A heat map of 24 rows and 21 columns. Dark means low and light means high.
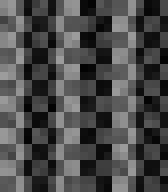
Stripes: upright, repeating 3 times. Average level on the scale: 30%. Mirror symmetry: none.
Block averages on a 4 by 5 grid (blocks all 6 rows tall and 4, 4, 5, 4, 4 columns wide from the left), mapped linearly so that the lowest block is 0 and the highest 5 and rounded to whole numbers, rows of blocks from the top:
5 2 3 5 0
5 2 2 5 0
5 2 3 5 0
5 2 2 5 0
